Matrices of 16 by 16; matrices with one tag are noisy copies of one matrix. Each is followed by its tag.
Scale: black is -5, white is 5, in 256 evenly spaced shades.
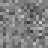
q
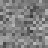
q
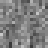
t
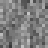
t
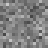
q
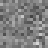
q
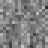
t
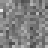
t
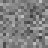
q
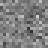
q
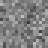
q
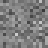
q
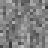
t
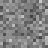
q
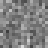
t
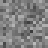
q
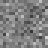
q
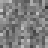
t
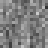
t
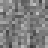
t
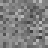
q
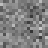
q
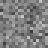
q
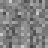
t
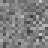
q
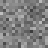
q
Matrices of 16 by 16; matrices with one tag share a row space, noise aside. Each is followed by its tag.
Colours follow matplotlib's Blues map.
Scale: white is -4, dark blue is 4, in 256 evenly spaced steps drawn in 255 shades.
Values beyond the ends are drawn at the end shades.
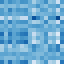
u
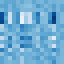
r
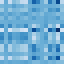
u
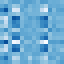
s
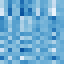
r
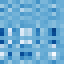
r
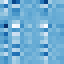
s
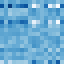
u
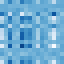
r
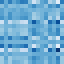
u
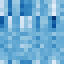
r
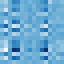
s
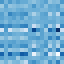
u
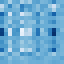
r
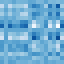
u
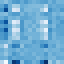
s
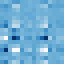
s
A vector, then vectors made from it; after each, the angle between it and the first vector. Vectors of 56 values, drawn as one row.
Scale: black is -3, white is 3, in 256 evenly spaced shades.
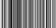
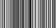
partly aligned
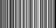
orthogonal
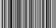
nearly parallel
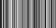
nearly opposite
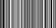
partly opposed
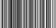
nearly parallel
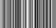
partly aligned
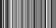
nearly opposite
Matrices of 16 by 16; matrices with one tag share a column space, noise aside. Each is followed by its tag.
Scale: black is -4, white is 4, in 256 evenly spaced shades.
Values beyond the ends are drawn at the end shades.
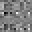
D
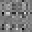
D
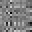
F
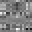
D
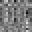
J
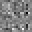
D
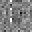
J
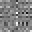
F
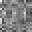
J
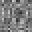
J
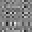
F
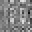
J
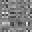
F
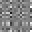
F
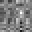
J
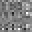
D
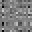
F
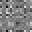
F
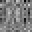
J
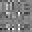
D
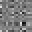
F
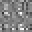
D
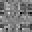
D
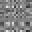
F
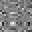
F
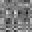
J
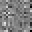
F
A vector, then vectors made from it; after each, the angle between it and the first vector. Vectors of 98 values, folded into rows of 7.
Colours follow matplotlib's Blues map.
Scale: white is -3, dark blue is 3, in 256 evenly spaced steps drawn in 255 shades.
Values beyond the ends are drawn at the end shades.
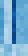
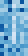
partly opposed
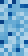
orthogonal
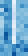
nearly opposite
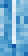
nearly opposite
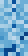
orthogonal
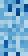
orthogonal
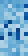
orthogonal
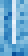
nearly opposite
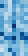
partly aligned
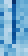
nearly parallel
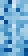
partly opposed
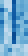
nearly parallel
